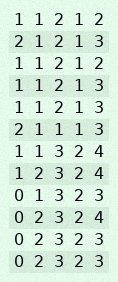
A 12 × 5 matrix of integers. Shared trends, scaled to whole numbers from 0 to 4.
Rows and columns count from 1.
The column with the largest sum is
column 5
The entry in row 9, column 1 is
0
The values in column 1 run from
0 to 2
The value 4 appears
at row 7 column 5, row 8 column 5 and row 10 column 5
